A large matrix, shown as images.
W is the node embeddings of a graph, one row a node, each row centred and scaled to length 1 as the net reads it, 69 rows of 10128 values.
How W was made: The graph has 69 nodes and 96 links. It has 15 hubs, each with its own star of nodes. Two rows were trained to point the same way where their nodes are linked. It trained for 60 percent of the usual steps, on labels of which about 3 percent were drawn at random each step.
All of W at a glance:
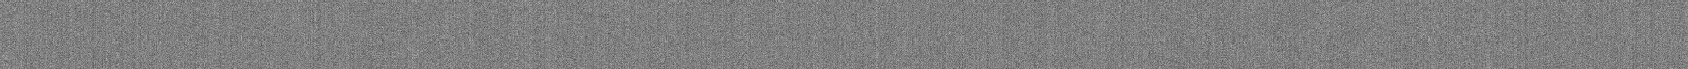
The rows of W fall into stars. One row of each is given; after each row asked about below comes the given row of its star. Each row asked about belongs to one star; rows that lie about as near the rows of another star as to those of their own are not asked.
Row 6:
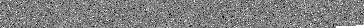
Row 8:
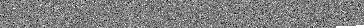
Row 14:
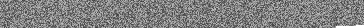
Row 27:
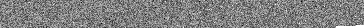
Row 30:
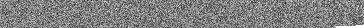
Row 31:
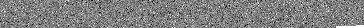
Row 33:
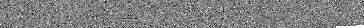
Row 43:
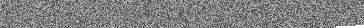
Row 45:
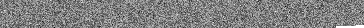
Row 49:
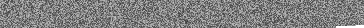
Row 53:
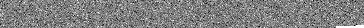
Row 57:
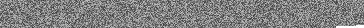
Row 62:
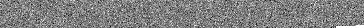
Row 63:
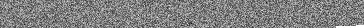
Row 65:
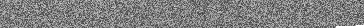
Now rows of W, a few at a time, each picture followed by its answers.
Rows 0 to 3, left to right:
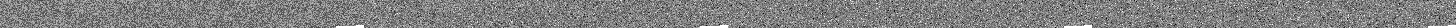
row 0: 62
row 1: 62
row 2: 8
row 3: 63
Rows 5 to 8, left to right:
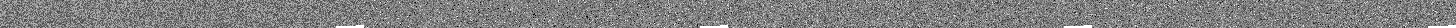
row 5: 53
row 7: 49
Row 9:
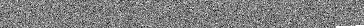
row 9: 49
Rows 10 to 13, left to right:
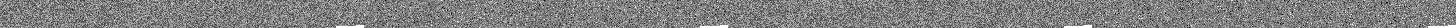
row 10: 57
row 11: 53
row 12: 27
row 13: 30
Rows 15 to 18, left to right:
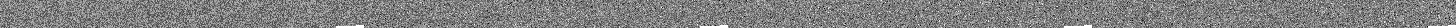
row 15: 31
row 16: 6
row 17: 31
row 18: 63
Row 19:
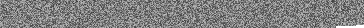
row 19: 8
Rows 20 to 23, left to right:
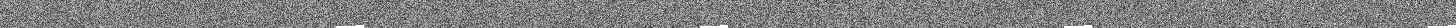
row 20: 30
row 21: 14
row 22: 33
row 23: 49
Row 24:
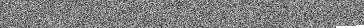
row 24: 6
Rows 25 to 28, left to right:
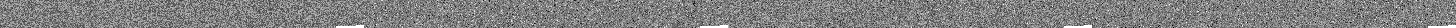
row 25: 63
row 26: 62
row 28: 33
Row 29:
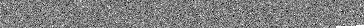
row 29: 8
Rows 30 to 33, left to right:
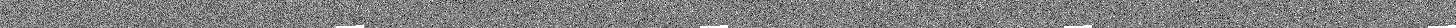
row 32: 62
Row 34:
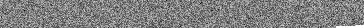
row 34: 63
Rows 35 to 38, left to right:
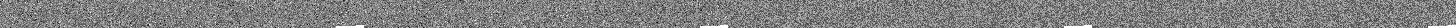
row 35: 62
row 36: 45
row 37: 6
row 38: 45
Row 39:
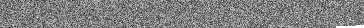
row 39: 27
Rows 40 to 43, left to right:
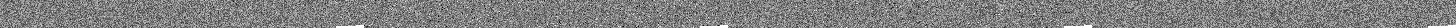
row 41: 53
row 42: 43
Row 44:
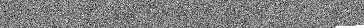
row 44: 14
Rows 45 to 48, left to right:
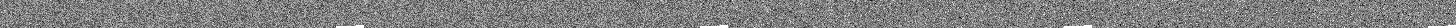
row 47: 30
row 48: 14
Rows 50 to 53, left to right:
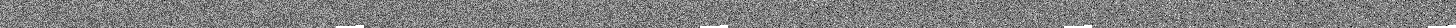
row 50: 30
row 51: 45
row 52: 57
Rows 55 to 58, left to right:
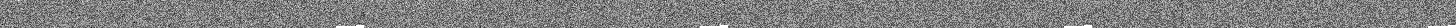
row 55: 57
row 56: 65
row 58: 30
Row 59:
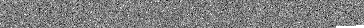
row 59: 53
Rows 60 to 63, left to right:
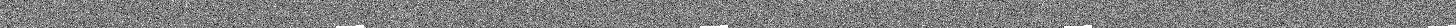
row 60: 49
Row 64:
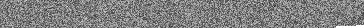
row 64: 63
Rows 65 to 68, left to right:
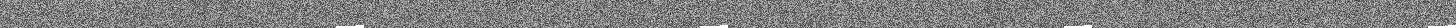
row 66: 49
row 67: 33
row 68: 8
